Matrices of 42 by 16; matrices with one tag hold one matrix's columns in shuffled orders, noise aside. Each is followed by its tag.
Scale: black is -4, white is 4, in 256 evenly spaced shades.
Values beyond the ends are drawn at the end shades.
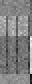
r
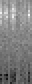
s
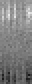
s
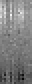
s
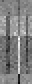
r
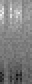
s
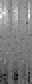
s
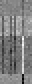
r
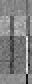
r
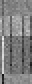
r
